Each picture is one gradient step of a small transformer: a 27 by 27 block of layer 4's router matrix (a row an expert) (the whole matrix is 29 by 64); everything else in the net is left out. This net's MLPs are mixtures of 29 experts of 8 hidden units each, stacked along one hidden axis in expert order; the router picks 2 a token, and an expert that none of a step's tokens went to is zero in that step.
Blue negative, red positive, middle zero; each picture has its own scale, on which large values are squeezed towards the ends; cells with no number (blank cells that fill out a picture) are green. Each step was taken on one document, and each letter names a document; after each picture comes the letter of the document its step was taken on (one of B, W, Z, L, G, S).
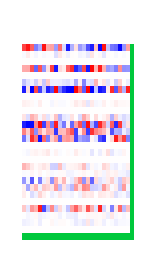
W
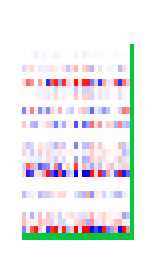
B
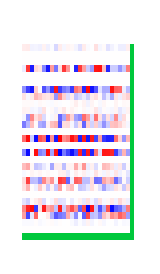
W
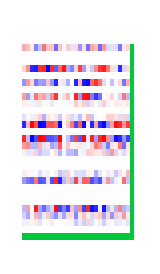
W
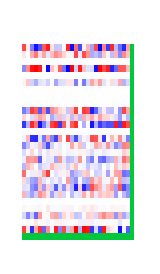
B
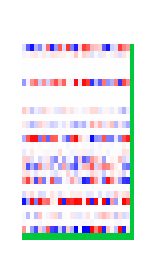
B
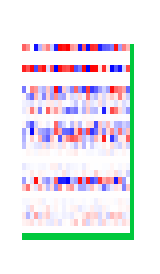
W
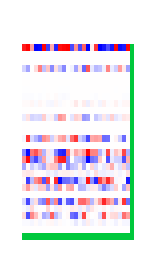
W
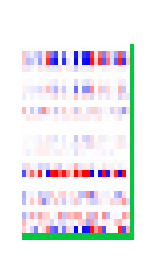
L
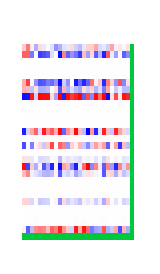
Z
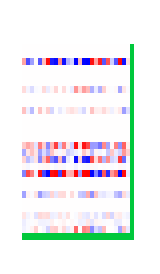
L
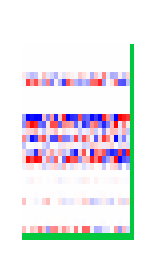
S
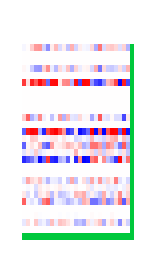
S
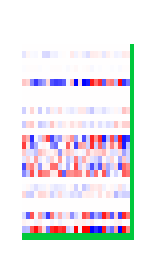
B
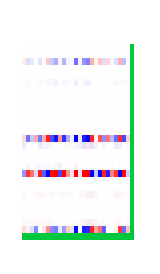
L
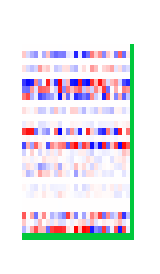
B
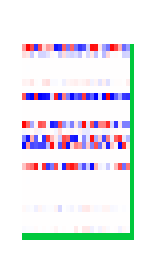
Z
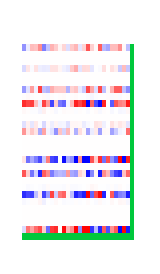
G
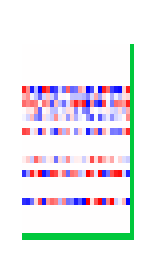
G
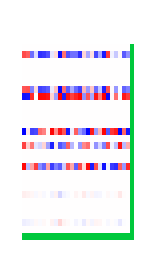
Z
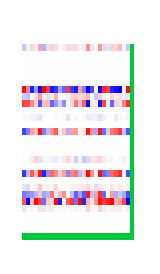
G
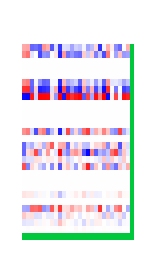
Z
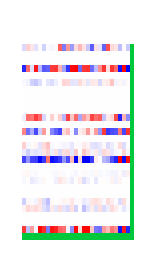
S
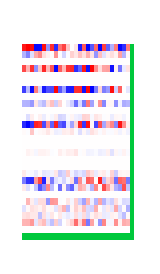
W
